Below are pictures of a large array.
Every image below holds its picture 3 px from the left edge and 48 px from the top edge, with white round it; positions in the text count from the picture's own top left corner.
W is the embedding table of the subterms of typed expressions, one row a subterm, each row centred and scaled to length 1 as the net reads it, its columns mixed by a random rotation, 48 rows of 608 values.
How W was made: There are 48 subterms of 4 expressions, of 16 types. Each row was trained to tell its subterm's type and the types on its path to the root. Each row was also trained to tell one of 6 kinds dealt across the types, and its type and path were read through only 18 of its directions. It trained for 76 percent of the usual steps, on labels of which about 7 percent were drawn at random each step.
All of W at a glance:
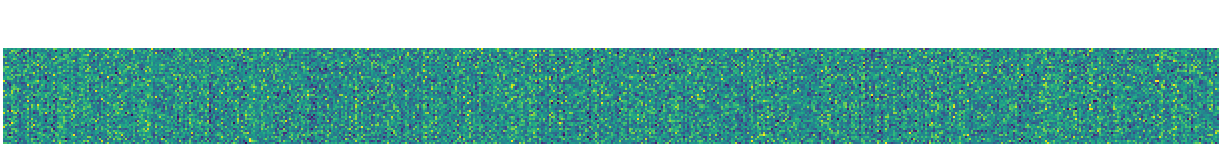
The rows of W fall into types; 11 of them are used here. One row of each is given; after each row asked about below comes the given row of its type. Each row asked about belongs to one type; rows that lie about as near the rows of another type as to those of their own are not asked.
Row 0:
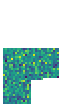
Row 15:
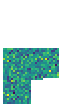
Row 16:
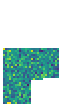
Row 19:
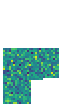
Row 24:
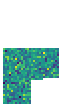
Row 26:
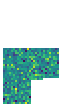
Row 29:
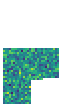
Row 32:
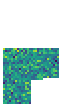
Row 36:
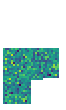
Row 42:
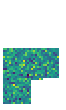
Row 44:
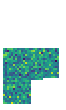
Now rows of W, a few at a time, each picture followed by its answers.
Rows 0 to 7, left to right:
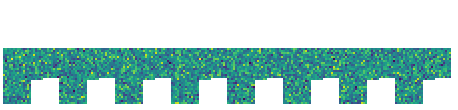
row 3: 16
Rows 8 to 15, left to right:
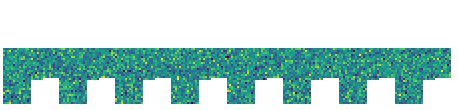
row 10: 24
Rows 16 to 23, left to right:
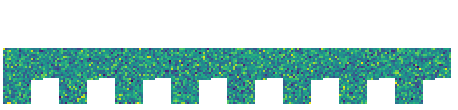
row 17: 26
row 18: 19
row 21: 24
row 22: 44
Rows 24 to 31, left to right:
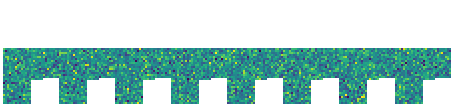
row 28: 29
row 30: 26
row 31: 44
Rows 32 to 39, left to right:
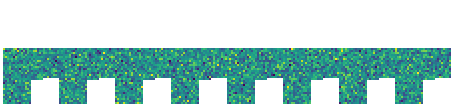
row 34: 19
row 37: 44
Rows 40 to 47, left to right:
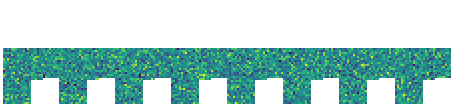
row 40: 19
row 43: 26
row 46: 19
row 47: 36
